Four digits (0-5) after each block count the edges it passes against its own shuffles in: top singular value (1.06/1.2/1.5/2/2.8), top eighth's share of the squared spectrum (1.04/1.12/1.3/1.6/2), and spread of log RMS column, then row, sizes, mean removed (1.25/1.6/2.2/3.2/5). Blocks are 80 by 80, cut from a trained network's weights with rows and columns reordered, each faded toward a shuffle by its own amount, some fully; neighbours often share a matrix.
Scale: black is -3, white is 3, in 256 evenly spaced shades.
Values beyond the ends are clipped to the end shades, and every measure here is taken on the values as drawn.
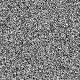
1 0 0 0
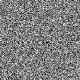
3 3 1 1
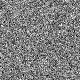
0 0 0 0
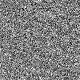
1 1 0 0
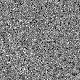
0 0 0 0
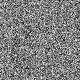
0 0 0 0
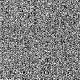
3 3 0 1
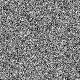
0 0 0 0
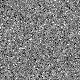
0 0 0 0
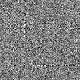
3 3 0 2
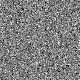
1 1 0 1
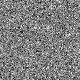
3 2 0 1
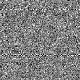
4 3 1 2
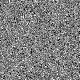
1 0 0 0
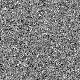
2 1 0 0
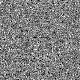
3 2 0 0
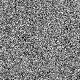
2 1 0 0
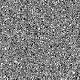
2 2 0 1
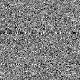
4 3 1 2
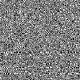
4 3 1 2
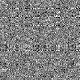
4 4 1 3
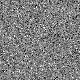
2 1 0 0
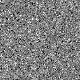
2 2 1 1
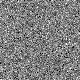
1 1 0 0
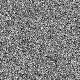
1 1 0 0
